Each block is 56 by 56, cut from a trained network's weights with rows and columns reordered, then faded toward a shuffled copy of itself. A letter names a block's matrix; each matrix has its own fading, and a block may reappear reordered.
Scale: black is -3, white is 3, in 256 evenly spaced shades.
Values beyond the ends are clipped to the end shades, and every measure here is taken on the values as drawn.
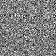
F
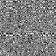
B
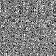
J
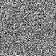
F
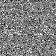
J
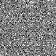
J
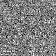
J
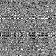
B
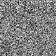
F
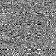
B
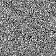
J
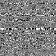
B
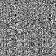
F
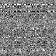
B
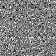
J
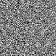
F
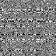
B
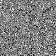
J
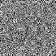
F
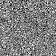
J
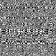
B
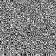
F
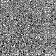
J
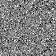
J
